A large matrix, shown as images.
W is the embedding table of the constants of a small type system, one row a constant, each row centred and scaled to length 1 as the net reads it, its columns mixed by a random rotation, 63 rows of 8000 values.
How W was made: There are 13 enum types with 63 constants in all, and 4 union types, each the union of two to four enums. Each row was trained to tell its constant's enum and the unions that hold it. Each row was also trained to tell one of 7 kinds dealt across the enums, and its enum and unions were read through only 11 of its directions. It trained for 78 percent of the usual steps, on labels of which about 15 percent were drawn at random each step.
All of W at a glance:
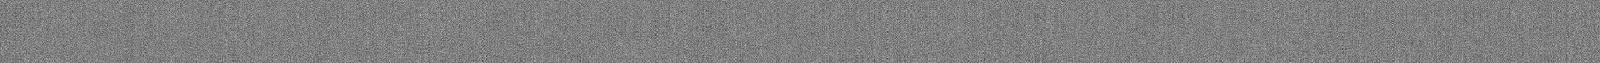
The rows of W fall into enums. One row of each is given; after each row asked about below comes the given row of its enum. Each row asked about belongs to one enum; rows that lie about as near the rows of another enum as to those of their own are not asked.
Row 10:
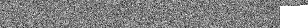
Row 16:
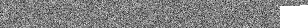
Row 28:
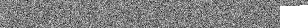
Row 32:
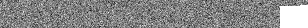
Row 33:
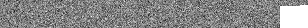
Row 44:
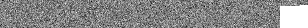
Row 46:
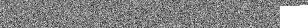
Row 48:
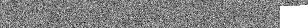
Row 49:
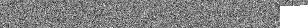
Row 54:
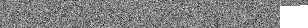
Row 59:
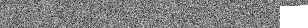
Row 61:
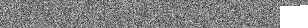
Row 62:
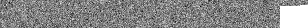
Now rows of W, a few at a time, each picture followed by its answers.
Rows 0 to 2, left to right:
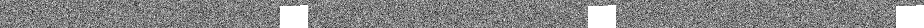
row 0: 49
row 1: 46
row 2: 33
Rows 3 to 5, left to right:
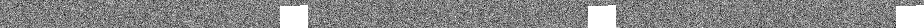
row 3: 61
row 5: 61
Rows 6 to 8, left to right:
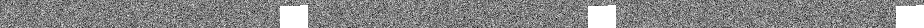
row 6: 59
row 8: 59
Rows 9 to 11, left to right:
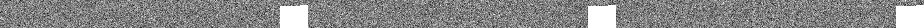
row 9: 16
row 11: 10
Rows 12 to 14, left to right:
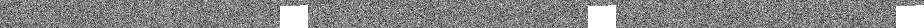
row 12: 49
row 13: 59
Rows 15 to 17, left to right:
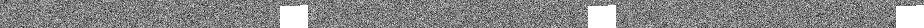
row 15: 59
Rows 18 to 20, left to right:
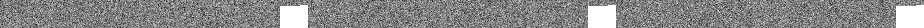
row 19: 54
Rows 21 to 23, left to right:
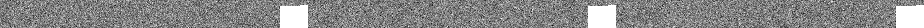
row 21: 33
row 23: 33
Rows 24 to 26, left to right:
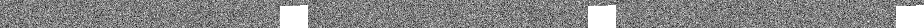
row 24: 49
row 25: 33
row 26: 46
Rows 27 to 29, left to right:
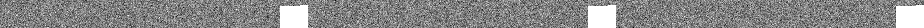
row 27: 59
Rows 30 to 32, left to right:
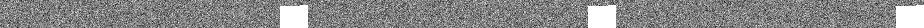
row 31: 10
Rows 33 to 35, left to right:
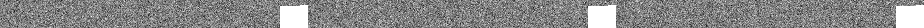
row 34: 33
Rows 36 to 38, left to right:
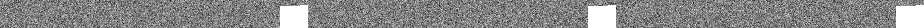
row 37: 46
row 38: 61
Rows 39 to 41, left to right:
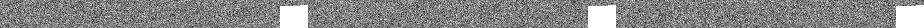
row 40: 62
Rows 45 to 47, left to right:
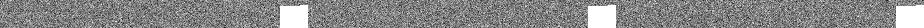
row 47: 54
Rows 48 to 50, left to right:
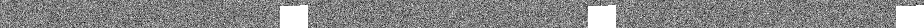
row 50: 44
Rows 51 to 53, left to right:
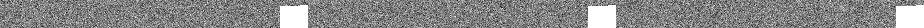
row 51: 10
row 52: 49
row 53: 49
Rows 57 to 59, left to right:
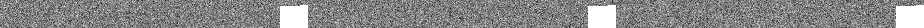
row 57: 61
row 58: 10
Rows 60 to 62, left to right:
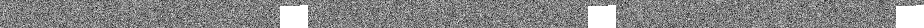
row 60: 61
